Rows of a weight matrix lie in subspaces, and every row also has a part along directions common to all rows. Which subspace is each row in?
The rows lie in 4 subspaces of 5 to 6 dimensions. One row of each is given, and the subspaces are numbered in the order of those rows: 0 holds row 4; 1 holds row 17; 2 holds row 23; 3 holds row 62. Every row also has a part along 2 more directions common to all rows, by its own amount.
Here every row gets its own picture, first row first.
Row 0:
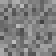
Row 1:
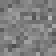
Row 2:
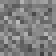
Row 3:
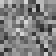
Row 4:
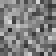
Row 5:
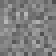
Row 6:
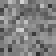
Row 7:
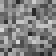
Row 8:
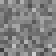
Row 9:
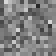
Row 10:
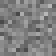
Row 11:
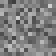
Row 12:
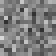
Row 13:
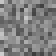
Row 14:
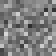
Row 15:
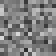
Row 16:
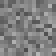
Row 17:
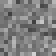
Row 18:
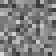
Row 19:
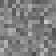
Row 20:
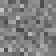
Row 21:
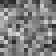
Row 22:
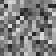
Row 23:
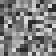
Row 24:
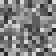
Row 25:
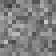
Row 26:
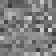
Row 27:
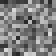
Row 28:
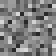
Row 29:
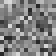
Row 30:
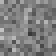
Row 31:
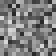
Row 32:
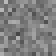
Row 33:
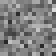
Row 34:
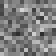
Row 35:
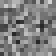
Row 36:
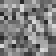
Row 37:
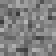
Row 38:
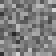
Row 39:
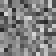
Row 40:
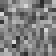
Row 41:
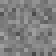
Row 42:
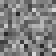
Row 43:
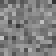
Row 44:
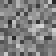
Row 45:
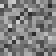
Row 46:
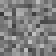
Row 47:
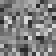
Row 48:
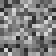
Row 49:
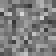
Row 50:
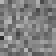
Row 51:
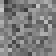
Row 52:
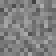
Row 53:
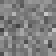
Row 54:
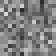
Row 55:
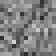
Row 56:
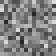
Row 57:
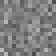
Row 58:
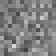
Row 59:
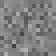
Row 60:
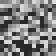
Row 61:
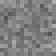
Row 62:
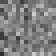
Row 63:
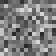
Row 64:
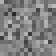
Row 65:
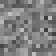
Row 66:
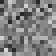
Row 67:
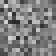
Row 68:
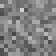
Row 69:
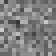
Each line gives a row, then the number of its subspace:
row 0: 1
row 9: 0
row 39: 2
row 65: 2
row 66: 0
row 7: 3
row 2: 3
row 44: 1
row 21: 1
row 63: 0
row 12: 3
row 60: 3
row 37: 2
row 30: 3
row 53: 1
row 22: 0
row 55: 2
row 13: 3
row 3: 0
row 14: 1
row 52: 0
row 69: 3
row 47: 2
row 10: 2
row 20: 0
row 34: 0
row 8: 1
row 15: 0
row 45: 0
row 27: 0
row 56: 3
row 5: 1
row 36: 3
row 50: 0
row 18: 3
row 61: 1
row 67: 3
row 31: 1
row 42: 1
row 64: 0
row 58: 2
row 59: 2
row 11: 0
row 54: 0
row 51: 0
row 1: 2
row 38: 3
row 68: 3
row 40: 2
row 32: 3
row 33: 1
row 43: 1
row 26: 2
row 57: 1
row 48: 2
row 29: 0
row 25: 1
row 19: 1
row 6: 0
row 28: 2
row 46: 2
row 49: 2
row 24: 1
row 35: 3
